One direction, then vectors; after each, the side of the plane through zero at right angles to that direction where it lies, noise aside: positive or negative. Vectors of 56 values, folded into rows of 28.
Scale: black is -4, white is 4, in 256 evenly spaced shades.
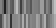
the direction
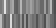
negative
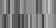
negative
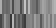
positive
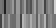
positive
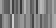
positive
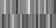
negative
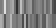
negative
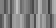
positive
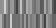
negative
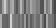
negative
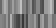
negative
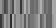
positive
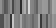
positive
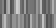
positive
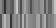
positive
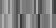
negative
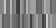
negative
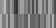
negative
